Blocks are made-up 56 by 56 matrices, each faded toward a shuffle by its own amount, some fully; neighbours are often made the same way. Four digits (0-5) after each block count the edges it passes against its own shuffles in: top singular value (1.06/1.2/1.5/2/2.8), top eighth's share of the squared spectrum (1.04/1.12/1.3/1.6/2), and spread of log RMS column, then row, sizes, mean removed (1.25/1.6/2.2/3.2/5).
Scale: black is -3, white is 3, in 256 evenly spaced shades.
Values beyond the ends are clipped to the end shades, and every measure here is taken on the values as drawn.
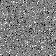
0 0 0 0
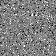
0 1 0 0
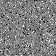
0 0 0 0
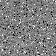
0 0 0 0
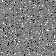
0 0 0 0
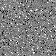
1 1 0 0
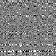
4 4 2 3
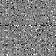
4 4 1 2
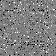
3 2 0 1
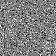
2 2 0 0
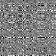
4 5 2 3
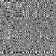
4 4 2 3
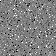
0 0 0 0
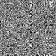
3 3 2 2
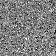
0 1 0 0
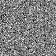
1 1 0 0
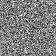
0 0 0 0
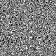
2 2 0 0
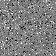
1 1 0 0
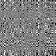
4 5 3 3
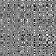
4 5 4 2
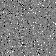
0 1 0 0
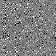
3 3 2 0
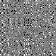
3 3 2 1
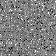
2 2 1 0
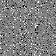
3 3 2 0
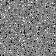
2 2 1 0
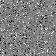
2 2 1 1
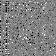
3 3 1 1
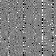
4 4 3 0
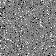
2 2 1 0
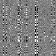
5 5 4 2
